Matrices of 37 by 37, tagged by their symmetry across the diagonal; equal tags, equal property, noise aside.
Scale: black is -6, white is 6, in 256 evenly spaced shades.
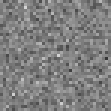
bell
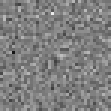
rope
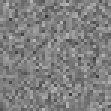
bell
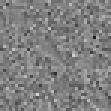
rope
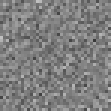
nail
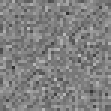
nail
